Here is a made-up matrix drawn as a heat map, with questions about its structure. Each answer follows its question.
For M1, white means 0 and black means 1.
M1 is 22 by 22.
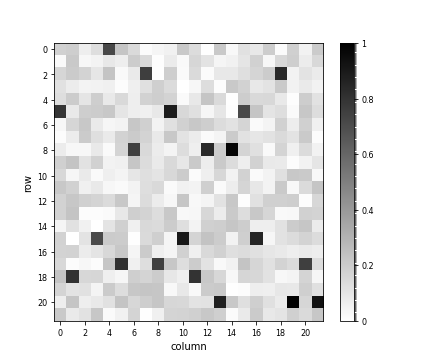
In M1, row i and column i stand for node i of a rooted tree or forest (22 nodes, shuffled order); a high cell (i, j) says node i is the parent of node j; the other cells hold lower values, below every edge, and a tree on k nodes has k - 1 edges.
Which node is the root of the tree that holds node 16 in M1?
17
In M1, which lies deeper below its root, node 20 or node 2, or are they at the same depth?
node 20
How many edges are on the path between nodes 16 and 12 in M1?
5
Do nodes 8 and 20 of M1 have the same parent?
yes
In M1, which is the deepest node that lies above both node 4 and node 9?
5
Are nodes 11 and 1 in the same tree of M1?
yes
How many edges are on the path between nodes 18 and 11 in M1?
1
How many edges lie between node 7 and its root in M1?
1
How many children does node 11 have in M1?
0
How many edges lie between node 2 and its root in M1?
0
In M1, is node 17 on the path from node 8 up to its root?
yes
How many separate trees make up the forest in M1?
2
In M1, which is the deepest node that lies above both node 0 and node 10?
5
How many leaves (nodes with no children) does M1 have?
14
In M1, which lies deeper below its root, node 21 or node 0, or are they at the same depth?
the same depth
